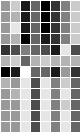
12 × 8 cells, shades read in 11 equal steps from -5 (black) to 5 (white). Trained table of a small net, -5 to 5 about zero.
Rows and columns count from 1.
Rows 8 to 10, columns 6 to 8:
0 3 -1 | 0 4 -1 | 0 3 -1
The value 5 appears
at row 7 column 3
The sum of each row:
-6 -7 -5 -7 -10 15 -12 11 12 10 11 11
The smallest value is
-5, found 5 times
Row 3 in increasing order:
-5 -4 -3 -1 0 1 3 4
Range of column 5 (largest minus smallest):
9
